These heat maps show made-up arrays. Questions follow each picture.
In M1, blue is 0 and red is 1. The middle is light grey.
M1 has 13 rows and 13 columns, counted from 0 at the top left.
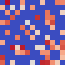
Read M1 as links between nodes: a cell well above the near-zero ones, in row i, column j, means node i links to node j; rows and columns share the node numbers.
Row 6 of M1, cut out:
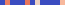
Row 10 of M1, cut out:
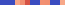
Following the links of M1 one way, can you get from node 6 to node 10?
yes
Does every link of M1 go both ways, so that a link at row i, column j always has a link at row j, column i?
yes
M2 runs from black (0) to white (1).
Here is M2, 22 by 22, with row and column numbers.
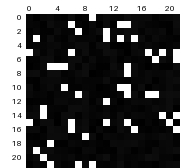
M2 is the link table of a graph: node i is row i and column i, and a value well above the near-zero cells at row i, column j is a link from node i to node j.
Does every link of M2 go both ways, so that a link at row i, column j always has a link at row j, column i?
no
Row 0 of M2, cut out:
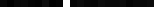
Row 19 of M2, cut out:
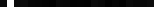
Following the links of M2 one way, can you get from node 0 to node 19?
no
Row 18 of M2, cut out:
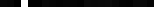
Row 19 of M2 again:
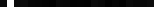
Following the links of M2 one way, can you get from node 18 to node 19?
yes
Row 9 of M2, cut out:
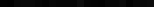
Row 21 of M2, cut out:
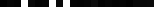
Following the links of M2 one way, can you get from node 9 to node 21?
no
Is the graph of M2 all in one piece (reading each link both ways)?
yes
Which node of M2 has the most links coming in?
node 14
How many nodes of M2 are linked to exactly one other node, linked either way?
2
